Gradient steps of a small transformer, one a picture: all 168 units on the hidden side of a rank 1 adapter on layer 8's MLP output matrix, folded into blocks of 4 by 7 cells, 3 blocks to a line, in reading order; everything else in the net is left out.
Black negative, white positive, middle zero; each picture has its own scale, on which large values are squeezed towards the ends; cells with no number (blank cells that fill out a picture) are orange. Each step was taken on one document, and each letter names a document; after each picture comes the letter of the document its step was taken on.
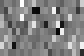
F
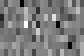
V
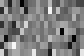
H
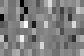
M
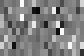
F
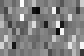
F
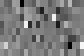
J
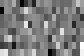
H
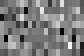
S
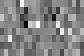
J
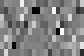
F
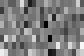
H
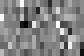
V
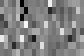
M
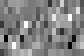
S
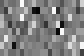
F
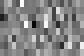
V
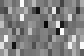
F
